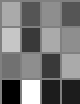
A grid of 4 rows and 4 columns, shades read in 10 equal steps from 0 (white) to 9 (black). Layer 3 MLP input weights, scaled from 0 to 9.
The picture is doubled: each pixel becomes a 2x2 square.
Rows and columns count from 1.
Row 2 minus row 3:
-3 3 -4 1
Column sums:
19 17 22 21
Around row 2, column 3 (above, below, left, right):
4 7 7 4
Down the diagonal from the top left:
3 7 7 8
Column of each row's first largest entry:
2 2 3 1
